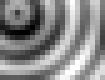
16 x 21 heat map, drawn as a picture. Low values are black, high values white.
Rings spread out from the top left. The middle left is the ninth with the lowest average. The halves do not mirror each other. No row or column stands out. The ninth with the highest average is the bottom right.
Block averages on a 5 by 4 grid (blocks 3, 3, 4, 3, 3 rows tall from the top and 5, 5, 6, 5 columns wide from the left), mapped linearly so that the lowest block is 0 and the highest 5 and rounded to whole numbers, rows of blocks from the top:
2 2 4 3 | 1 0 3 2 | 1 1 3 3 | 1 2 4 4 | 3 2 5 4
